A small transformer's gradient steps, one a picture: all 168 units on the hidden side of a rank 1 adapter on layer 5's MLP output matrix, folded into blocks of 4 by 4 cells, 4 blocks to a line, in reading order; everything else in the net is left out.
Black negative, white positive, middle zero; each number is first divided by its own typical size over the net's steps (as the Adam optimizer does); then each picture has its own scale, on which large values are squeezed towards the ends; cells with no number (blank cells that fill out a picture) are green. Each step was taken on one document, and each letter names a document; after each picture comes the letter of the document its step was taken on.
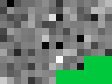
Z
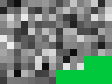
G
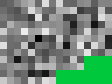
G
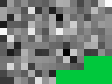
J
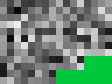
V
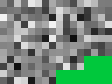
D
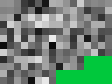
G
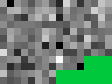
Z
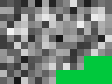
D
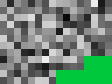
G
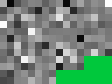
Z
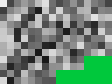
G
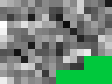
J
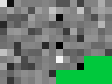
Z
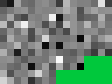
Z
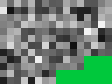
D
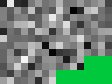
J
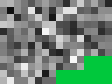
J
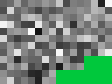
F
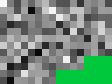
F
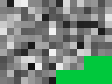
G
